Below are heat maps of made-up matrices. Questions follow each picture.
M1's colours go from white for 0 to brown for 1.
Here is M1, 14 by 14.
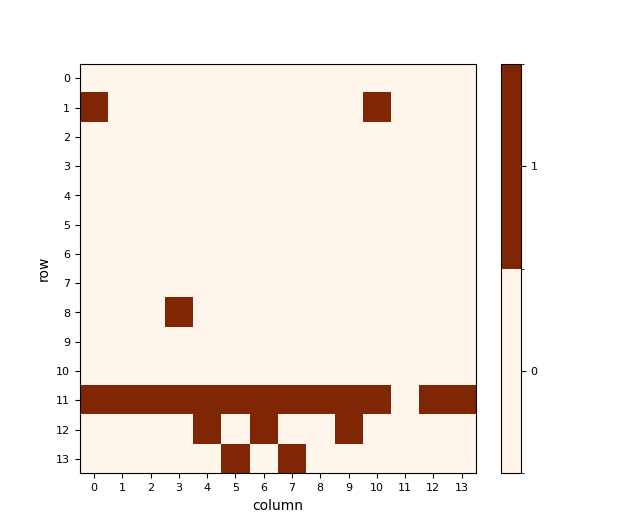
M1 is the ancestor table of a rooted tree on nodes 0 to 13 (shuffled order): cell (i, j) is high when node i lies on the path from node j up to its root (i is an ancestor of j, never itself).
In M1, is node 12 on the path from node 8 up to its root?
no
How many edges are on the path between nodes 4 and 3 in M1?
4
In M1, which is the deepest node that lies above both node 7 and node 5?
13
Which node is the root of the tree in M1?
11
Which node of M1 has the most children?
11
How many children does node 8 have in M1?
1
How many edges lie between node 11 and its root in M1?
0
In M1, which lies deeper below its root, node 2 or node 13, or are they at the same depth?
the same depth
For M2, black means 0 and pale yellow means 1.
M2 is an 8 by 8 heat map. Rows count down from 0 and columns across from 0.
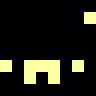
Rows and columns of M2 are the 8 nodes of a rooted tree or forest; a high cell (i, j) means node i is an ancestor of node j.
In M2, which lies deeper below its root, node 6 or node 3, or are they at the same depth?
the same depth
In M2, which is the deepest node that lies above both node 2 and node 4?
6
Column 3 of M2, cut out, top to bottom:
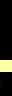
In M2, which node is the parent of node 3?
5
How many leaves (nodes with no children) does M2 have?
5
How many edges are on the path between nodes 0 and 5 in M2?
1
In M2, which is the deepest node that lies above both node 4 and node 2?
6
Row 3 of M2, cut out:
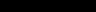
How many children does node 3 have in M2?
0
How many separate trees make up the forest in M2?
2
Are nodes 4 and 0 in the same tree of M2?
yes
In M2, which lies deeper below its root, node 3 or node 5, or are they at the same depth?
node 3
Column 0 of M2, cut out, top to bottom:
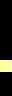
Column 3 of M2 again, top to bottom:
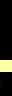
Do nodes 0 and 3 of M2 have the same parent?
yes
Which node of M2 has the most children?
5
